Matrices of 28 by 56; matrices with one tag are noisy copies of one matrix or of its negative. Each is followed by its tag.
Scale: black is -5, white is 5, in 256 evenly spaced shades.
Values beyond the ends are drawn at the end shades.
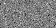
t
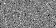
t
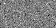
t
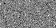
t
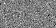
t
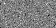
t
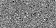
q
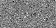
q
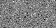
q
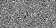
q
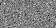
t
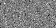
t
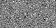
q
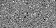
q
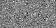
q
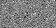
q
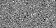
q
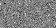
t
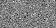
q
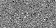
q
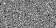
t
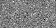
q
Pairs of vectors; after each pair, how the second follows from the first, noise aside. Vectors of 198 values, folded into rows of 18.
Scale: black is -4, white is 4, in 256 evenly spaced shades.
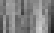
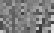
sign-scrambled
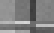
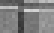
reversed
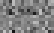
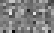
sign-scrambled
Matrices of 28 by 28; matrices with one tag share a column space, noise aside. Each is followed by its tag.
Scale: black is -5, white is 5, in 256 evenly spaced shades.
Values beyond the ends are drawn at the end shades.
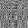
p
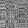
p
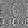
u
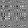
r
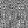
p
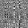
p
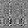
u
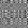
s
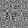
r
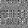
s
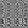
u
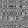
r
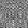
p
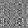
u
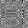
s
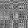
p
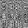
p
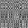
p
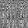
p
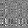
u
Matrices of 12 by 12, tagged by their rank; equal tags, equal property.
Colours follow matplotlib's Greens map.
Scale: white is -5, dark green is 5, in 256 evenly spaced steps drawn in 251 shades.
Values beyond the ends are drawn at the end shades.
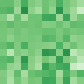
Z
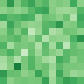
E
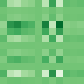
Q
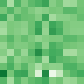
Z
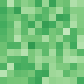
E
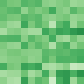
Z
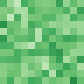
E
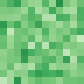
E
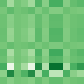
Q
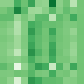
Z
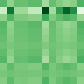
Q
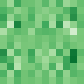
Z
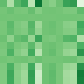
Q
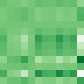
Q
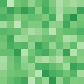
E
